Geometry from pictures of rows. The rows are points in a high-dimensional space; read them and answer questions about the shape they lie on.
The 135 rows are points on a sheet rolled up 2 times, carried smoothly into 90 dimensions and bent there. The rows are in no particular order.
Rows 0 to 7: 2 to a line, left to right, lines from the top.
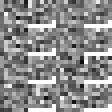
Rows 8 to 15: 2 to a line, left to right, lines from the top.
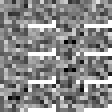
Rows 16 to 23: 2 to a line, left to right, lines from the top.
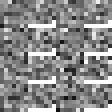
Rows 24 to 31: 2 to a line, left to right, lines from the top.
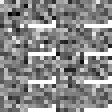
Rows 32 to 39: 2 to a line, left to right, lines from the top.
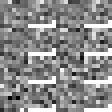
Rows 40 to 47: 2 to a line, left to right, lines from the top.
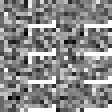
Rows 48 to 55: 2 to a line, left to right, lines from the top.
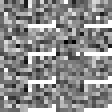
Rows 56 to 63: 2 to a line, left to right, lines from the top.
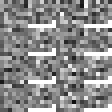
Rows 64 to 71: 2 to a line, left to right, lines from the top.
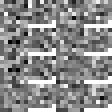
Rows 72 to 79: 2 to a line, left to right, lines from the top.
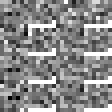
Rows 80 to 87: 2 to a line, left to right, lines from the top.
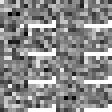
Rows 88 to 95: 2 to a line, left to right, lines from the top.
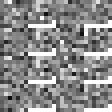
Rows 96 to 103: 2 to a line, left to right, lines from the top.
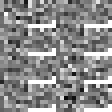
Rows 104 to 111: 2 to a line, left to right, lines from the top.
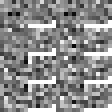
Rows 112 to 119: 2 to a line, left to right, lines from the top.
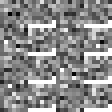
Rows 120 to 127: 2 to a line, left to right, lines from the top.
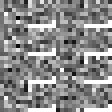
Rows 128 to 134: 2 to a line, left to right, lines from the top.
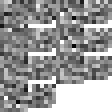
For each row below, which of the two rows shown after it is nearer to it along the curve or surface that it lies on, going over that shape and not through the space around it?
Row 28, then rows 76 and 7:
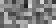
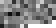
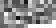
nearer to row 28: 76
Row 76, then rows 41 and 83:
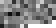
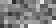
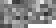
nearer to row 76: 83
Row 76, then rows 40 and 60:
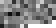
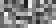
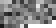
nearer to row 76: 60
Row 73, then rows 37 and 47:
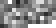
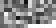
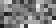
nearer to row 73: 37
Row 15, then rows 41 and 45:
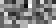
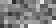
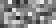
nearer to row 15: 45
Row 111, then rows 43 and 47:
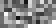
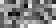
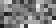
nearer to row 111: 43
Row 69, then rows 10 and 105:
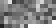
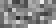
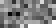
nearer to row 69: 10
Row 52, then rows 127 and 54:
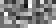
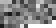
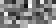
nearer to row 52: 54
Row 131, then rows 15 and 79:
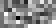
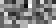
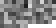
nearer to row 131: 15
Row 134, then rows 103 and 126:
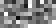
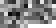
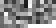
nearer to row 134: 126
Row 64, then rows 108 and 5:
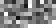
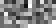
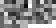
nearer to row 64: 108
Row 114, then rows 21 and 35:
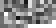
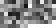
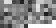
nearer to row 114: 21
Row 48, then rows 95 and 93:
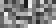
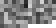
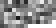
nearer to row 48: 93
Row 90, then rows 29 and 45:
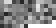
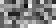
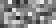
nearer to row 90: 45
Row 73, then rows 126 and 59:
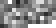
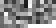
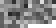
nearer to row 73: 126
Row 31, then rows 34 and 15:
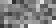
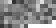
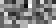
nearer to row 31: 34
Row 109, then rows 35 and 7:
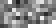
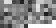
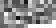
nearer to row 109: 7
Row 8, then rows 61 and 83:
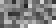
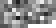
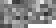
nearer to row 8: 83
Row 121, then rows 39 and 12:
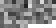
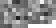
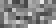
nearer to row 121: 12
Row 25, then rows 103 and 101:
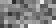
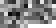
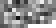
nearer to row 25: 101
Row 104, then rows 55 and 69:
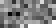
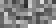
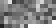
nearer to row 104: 55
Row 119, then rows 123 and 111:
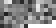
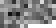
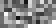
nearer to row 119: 123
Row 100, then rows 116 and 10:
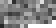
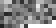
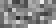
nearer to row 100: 10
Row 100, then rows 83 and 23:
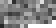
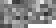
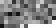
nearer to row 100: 83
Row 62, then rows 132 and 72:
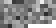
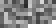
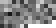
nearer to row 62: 132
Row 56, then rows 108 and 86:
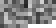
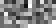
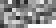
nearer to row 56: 86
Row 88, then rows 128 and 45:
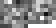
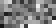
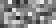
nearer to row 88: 45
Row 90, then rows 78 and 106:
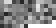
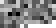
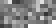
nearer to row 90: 106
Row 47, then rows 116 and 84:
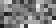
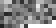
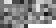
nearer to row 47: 116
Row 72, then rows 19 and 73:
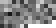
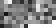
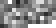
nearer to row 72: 19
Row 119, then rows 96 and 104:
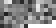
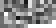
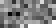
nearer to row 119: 104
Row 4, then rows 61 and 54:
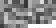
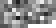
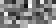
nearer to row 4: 61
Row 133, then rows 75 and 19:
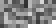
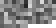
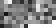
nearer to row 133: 75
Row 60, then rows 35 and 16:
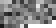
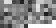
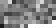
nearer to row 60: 35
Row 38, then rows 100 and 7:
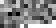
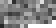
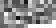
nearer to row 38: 7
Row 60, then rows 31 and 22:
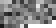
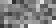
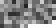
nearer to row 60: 22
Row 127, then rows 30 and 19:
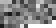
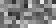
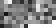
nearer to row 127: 19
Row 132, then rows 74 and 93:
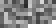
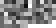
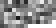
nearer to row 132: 93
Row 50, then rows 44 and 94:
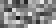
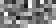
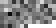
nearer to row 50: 44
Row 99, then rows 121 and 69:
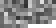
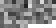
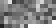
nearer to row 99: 121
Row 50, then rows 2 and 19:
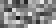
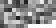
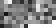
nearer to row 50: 2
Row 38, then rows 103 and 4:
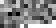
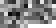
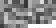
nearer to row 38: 103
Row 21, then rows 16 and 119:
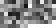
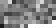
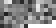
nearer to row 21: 119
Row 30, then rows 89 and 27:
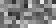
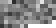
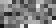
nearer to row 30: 27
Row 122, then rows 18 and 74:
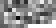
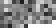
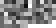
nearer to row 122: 74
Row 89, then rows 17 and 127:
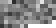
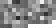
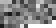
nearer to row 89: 17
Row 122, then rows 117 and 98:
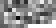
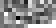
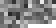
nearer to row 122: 117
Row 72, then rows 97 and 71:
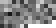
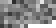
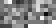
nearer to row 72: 71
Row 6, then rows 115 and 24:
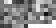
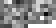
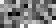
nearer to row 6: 115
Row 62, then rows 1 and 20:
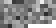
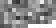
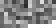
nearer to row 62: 1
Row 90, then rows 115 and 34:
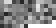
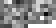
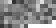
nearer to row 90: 115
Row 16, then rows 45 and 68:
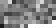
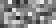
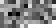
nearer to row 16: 45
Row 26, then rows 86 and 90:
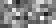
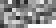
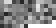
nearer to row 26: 86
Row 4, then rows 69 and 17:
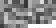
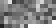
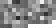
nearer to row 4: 17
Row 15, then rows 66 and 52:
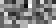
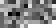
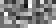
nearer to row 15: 52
